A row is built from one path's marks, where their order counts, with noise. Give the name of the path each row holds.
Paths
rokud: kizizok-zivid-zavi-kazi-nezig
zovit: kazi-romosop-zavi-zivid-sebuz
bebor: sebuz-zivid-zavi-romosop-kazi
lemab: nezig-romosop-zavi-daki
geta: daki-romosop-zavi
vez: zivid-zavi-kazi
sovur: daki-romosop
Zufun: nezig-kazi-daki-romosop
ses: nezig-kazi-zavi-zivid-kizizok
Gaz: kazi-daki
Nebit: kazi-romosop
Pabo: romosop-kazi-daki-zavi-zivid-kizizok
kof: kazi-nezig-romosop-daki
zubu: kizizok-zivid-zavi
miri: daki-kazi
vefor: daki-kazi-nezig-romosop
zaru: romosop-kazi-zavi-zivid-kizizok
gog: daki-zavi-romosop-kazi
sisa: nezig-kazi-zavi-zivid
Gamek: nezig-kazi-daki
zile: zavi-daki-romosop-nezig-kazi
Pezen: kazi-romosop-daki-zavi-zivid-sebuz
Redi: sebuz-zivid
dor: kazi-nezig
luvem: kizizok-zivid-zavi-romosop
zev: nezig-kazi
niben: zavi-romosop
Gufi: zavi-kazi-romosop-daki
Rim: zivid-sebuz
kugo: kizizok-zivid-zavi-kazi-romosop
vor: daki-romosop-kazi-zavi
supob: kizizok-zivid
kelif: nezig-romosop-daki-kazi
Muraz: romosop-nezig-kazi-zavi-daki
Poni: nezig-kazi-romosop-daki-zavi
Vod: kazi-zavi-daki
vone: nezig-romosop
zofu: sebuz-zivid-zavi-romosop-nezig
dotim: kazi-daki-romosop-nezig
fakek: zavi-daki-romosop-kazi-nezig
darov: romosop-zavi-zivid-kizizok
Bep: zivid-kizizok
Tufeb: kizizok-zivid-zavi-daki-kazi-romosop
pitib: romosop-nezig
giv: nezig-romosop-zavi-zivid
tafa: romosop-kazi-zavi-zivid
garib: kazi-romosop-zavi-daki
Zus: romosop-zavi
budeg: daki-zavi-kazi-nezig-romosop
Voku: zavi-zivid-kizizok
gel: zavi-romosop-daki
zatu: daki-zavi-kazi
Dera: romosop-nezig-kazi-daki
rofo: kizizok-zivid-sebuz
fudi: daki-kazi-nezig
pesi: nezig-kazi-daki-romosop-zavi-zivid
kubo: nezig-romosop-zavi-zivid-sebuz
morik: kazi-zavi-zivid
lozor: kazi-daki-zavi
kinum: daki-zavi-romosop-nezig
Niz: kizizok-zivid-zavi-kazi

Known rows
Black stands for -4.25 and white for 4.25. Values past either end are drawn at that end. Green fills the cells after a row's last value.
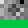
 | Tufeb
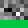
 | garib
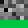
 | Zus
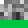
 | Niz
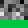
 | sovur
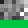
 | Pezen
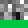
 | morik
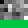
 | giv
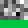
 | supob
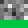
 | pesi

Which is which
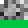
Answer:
ses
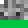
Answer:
zaru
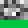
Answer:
Bep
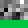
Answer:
zubu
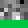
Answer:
vefor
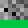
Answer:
vor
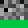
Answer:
niben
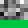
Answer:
Voku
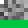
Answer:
Pabo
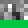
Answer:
tafa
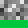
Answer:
rokud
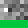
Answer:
miri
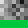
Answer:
gog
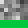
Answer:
zile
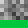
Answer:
zatu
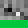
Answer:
Muraz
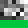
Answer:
rofo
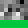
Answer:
Zufun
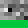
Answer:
Gaz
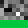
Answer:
gel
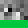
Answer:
Dera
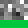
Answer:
sisa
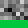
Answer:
Vod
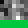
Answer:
kinum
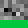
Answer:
Poni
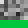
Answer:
darov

